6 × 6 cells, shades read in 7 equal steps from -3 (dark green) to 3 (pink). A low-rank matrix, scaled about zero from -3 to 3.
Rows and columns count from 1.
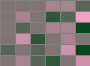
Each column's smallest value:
-1 -1 -2 -2 -1 -3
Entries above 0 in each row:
2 2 2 2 1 2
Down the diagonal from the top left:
0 1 0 0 2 2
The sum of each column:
-1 3 -4 -2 4 -2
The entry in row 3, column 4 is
1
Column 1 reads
0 0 0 0 -1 0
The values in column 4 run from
-2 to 1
